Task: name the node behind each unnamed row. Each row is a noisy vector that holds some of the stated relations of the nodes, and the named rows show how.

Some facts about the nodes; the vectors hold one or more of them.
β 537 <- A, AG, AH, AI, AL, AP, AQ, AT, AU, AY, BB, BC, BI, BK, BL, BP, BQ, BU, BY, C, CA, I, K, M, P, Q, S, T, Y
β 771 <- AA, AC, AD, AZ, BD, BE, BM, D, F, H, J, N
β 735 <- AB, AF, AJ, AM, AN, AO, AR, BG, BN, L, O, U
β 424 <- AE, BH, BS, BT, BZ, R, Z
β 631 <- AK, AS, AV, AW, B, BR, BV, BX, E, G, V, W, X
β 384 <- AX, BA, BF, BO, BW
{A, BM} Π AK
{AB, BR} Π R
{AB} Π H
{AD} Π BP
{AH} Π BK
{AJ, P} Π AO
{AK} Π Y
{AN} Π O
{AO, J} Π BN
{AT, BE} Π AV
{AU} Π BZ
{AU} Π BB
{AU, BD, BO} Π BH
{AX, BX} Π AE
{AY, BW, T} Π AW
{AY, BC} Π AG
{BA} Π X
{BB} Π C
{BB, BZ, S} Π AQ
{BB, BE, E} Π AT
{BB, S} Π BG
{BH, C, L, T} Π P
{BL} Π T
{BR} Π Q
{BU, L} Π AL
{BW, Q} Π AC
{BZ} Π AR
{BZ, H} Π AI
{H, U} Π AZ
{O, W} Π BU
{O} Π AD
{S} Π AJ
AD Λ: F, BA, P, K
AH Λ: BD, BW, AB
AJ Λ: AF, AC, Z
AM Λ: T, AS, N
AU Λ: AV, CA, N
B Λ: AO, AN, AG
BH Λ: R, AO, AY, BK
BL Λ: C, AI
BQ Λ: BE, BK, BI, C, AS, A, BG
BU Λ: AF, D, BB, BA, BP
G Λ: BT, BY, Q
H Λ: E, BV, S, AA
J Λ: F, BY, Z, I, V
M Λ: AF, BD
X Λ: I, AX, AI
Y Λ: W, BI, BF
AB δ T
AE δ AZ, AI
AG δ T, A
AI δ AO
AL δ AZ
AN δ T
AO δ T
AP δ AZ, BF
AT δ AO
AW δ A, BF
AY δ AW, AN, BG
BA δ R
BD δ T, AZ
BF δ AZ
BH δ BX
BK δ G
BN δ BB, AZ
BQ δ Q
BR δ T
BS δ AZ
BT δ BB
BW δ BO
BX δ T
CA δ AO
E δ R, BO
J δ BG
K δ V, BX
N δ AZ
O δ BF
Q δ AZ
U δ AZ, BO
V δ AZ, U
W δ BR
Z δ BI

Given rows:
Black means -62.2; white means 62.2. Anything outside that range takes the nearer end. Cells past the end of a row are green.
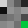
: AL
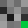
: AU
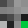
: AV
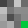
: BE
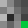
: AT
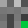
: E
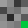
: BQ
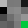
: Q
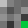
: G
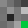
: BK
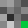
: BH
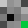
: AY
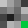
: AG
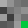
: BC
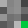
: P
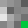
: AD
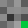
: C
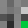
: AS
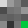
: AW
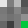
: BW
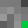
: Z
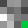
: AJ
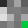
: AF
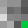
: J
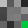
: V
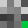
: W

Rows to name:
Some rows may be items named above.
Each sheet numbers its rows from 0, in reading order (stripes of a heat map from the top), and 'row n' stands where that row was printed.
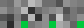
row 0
AS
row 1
BL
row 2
H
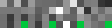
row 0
E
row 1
AK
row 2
AN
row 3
AE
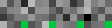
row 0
BF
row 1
P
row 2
BQ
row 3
BX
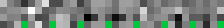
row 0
BP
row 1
AO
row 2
BN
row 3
T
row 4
T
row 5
BM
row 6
CA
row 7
AS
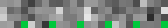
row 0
J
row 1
N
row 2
AA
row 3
AD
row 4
AZ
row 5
B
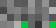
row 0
AQ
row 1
BV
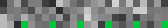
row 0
U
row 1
AE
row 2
BC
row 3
O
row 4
W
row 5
BA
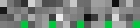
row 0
AP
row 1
BU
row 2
L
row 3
T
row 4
BG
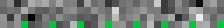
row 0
Y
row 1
BR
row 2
P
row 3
K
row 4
BM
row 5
BD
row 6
R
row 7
AR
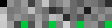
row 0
AM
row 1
AB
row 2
BH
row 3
BS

